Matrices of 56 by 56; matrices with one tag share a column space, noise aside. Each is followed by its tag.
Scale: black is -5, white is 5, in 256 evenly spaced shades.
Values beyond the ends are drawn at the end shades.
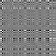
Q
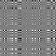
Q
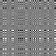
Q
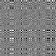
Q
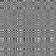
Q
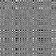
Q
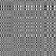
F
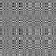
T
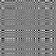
Q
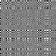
Q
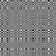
Q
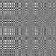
T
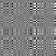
T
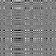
Q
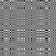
Q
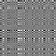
Q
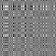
F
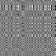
F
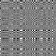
Q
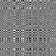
Q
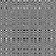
Q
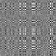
T
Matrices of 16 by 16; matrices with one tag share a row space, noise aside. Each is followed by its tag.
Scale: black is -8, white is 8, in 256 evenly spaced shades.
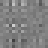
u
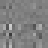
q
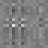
u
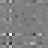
q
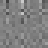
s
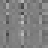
s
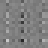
s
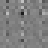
s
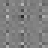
s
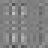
u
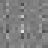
s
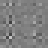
q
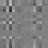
q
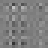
u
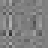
q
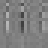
s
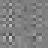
q
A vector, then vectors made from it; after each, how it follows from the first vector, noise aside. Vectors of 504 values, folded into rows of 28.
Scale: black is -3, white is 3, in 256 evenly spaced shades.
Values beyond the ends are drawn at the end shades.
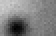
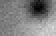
reversed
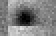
wrapped around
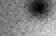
reversed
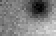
reversed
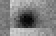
wrapped around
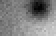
reversed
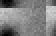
wrapped around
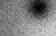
reversed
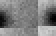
wrapped around
